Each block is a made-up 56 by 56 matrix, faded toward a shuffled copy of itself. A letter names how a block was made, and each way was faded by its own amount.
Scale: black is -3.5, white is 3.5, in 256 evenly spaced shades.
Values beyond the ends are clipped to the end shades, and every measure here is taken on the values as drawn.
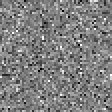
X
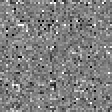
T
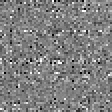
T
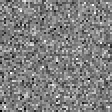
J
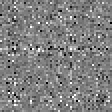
T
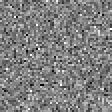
J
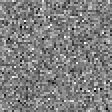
J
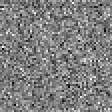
J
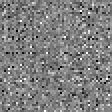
T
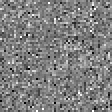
X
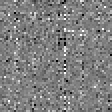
T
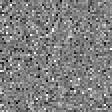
X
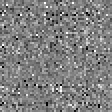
T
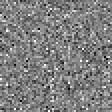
X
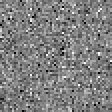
X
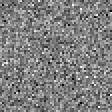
J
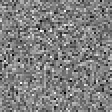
J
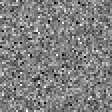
X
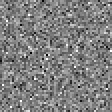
J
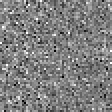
X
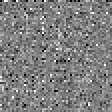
T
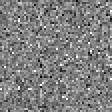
X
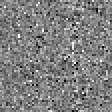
X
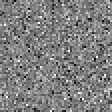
X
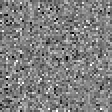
X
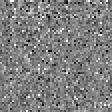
T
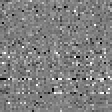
T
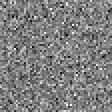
J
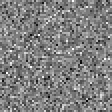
J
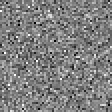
J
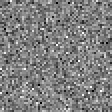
J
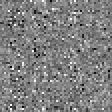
T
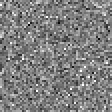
J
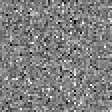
X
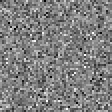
J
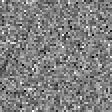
J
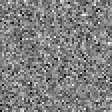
J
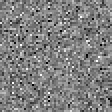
X
